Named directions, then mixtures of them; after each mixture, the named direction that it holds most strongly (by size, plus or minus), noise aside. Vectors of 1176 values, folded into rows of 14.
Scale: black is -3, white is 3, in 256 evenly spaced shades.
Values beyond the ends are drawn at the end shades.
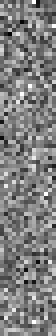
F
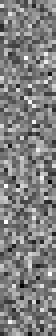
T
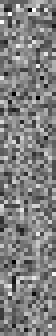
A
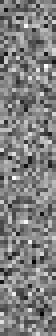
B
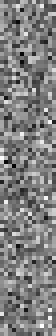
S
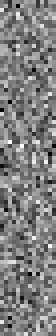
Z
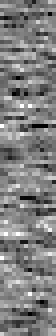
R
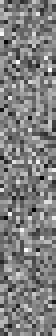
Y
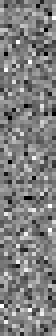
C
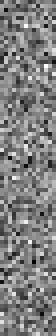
B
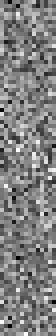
Z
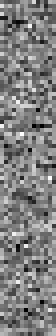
F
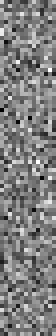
Y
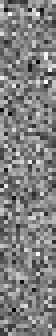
Y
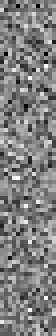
B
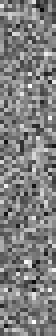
F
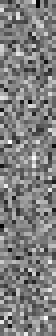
Z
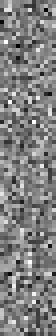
A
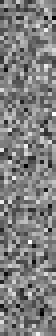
B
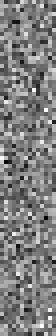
S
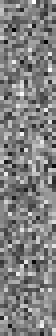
S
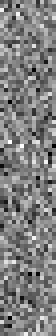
Z
